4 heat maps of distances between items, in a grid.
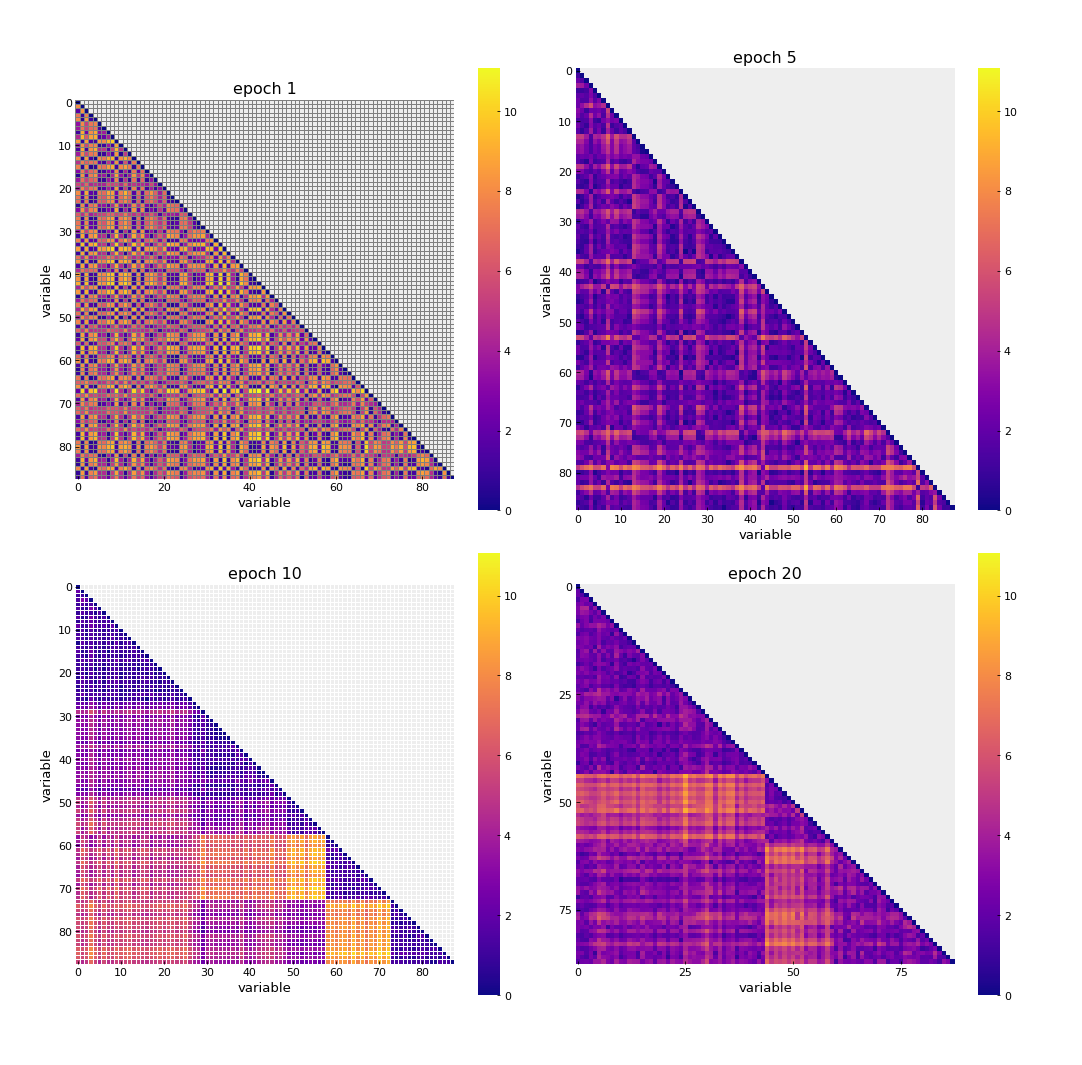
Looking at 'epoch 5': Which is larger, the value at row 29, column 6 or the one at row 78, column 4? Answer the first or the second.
the first
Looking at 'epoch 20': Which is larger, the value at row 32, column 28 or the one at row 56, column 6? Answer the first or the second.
the second
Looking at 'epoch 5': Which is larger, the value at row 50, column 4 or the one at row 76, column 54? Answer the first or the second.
the second
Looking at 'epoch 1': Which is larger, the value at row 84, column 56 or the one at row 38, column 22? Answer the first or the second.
the second
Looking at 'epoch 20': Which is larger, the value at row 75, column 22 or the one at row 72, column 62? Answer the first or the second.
the first
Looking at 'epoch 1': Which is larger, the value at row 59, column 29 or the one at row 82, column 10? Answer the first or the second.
the first
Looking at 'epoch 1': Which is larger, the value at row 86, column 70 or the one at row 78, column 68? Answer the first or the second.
the second
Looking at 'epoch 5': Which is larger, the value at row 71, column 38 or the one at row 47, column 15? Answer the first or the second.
the first
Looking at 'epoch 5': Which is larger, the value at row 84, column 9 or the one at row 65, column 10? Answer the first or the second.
the first
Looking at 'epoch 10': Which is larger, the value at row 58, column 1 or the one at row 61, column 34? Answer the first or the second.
the second
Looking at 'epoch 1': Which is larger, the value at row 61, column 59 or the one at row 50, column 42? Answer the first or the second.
the second
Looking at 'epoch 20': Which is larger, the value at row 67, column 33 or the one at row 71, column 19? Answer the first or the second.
the first
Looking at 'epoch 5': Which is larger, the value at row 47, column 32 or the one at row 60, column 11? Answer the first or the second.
the second
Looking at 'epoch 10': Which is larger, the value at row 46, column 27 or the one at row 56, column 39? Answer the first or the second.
the second
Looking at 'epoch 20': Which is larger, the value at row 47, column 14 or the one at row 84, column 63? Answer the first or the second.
the first
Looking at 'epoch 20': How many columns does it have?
88
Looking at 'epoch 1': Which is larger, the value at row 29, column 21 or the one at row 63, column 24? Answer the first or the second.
the first
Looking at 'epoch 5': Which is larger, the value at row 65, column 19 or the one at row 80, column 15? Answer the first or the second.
the first
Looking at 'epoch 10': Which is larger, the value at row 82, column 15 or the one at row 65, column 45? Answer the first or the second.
the second
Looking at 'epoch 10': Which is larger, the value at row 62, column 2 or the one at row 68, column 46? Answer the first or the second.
the second
